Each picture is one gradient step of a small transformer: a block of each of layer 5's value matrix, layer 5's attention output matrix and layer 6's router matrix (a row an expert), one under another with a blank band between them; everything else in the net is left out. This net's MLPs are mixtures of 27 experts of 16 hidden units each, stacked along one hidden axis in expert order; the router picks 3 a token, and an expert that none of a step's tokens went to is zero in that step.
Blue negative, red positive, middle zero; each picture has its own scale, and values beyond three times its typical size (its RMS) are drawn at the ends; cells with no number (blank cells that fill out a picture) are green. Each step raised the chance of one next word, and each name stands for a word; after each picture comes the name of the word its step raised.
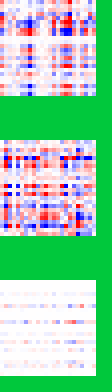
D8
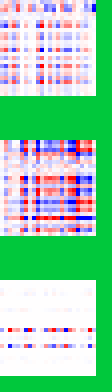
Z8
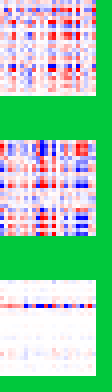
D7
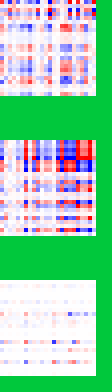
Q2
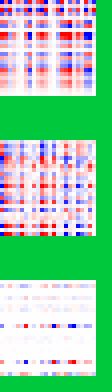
D7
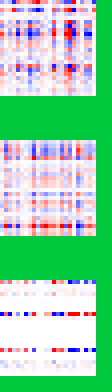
D7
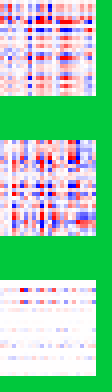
D8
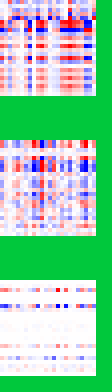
D8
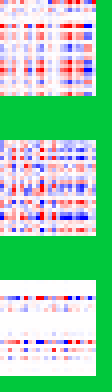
Q2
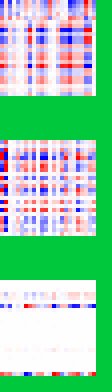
Z8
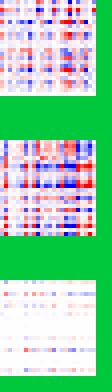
D7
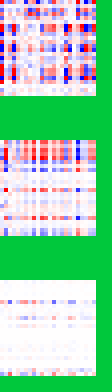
Q2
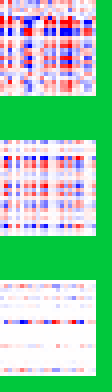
D8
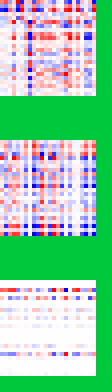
D7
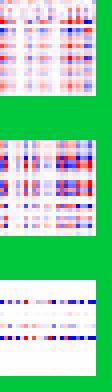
D8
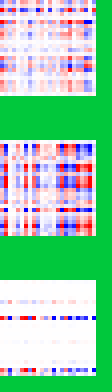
D7
